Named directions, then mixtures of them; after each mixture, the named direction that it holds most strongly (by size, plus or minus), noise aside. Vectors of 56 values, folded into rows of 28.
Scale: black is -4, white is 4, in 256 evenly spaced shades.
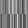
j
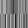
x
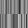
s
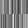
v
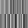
x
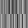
j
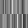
j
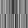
x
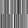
v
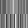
x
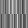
j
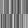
v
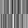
v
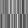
j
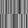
s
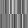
j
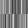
v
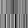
x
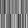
s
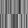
s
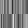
v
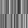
v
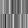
v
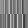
j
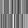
v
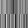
x
